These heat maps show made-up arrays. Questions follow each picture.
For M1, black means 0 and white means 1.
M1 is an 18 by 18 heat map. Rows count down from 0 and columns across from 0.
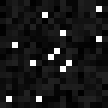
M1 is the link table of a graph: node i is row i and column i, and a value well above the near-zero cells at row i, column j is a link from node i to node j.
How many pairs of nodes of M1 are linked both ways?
6
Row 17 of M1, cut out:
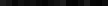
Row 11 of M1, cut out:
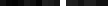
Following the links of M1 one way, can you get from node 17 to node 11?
no
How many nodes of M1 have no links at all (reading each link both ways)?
8
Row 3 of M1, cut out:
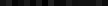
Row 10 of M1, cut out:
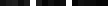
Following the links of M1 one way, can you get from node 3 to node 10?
no
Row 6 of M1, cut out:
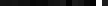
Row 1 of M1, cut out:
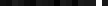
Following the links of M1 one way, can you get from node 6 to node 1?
yes
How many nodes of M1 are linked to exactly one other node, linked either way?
8
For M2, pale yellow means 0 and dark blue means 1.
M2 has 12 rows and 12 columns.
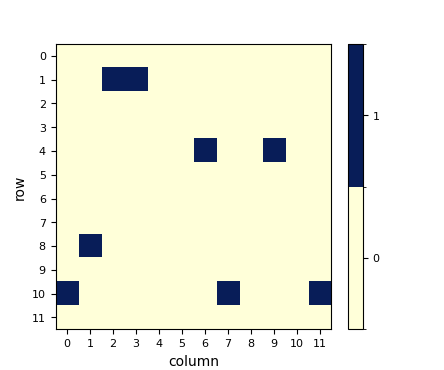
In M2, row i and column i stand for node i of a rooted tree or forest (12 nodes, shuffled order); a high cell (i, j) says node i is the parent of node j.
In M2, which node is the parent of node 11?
10
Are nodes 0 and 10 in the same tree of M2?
yes
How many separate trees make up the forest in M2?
4
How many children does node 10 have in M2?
3
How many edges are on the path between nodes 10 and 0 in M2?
1
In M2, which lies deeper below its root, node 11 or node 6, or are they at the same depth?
the same depth
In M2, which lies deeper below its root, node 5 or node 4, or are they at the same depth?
the same depth
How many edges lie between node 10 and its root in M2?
0
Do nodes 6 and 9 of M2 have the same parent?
yes
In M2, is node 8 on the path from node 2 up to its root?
yes
